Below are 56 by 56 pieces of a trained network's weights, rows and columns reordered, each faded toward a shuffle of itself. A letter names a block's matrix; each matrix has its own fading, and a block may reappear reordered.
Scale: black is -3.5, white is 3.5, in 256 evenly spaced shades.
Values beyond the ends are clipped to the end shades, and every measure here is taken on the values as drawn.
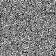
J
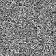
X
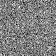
J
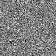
X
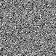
J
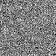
X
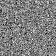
J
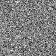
X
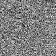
X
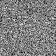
J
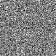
X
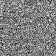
X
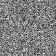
X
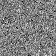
J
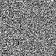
X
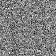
J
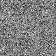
J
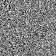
J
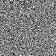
X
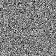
J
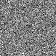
J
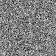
J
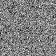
J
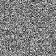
X
